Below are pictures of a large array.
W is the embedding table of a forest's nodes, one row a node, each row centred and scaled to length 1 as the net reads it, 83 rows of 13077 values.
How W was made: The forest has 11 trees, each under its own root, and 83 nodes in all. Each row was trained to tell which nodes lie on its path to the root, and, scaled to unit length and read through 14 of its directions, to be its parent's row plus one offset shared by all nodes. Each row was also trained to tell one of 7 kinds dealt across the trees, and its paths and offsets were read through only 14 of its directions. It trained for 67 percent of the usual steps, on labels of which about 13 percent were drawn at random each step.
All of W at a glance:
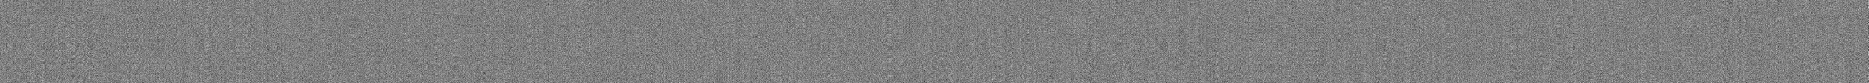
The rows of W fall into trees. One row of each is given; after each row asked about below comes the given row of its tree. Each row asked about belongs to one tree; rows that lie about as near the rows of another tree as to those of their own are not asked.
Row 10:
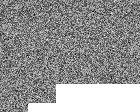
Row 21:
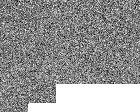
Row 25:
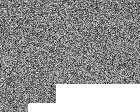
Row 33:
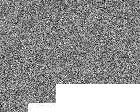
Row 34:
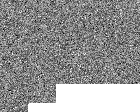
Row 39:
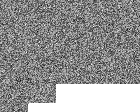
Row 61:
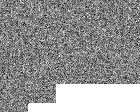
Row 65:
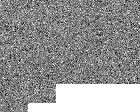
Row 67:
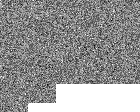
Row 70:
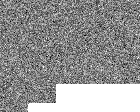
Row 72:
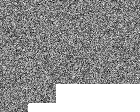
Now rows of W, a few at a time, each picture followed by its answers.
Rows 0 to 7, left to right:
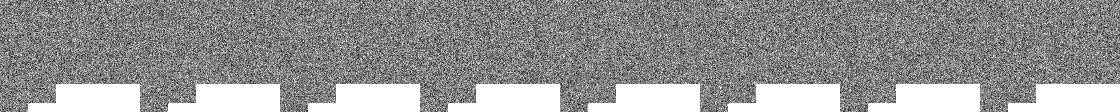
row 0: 10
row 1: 21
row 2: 39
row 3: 10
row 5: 61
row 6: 39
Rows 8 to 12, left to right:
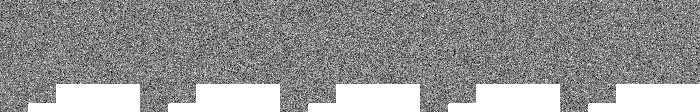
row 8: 21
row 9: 70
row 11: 72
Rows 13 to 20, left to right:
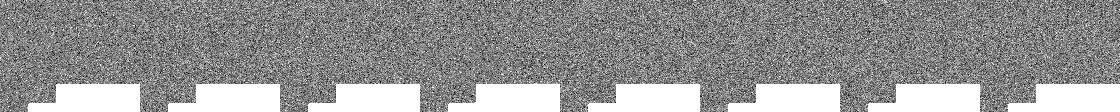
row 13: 70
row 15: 34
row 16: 33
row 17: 67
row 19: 25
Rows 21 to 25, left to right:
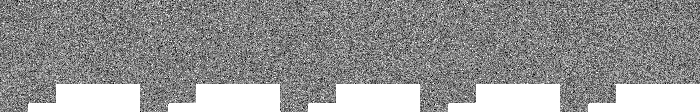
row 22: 33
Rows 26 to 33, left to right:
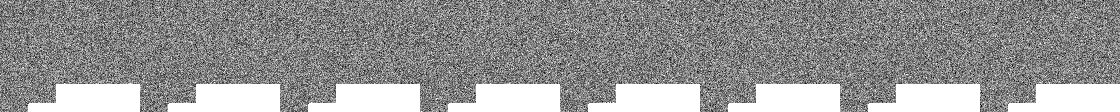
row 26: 25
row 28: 34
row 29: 65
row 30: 65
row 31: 72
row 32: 65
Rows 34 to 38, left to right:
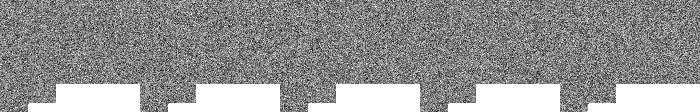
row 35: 61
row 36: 34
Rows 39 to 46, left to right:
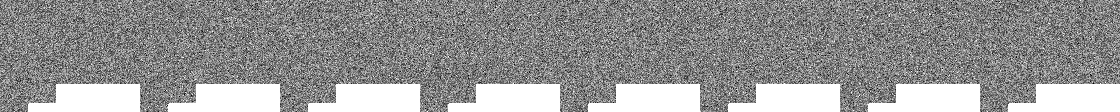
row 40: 25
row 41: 10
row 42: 65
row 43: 34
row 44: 34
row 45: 70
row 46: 70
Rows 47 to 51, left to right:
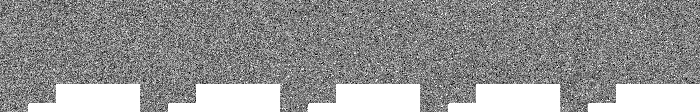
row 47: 33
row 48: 39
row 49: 70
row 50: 65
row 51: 70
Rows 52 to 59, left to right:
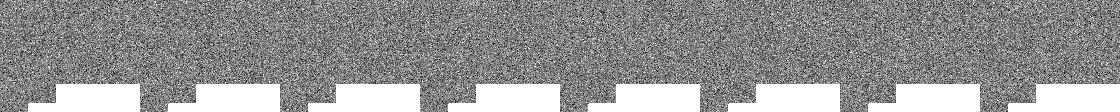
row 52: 21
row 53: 10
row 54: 21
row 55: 70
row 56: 65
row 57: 33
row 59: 21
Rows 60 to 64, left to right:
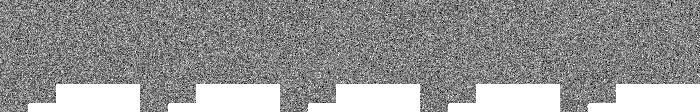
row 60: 65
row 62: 21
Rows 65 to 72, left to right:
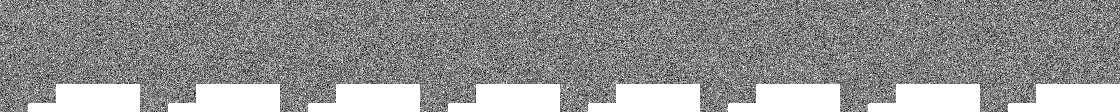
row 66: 67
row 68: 21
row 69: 67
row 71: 65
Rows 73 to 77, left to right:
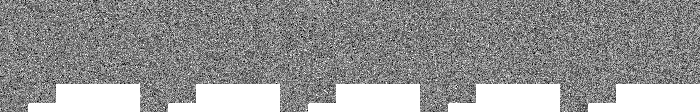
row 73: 70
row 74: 10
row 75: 21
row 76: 21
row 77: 39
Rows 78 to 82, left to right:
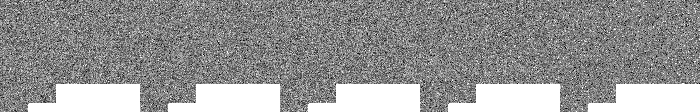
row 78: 72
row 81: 70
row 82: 65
